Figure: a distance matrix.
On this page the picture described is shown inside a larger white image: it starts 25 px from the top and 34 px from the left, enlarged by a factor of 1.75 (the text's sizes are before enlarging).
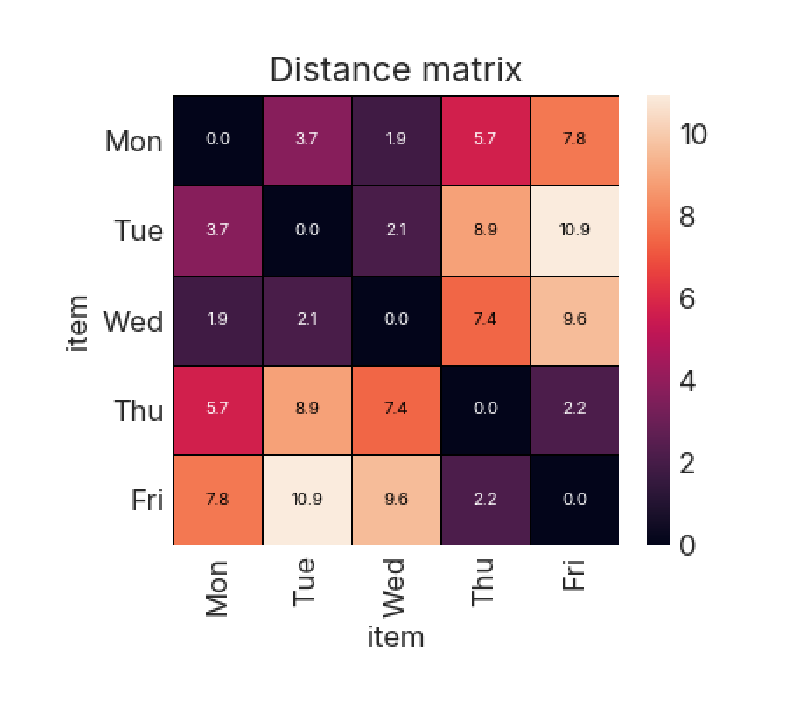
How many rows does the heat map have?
5
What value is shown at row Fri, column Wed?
9.6
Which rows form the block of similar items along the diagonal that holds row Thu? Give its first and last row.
Thu to Fri
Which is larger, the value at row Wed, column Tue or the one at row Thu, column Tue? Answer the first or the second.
the second
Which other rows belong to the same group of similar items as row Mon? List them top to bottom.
Tue, Wed
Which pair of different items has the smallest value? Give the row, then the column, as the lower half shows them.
Wed, Mon
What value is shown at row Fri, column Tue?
10.9
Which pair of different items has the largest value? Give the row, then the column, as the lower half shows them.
Fri, Tue
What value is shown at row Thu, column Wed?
7.4
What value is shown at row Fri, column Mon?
7.8
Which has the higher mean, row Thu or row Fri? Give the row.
Fri
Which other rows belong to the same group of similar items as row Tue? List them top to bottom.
Mon, Wed
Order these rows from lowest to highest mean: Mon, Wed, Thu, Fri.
Mon, Wed, Thu, Fri
